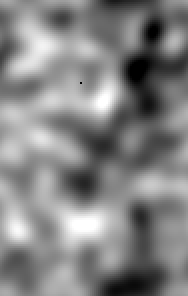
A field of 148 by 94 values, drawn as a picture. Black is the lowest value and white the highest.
Histogram: bell-shaped. Ninth with the lowest average: top right. Average level on the scale: 50%. Grain: smooth. Odd rows or columns: none. Lone odd cells: 1, lower than its neighbours.
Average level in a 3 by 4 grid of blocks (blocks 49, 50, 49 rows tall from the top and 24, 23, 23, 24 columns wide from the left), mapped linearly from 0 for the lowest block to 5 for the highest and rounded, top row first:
4 4 2 0 | 5 3 2 2 | 4 5 2 2
